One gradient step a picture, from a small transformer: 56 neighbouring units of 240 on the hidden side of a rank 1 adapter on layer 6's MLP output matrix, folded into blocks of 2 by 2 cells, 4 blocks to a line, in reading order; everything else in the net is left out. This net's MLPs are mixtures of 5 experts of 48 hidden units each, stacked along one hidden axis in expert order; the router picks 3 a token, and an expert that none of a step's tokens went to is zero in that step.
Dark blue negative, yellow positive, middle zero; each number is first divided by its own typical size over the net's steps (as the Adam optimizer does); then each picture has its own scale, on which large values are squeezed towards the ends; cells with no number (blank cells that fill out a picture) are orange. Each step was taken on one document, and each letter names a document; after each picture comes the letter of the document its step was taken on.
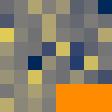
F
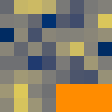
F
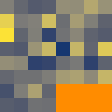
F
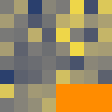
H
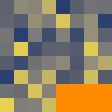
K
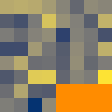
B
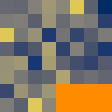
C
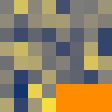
K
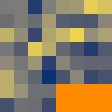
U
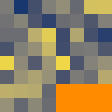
H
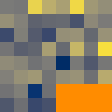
C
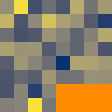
B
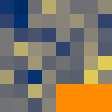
K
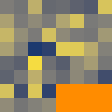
C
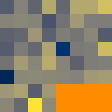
C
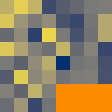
B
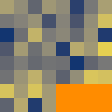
C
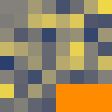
H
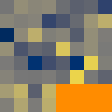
F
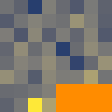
K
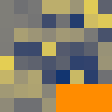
U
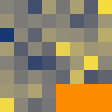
F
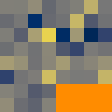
U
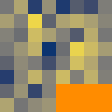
U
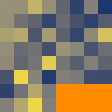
H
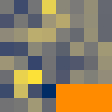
B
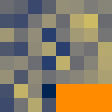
K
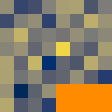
U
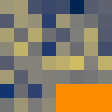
U
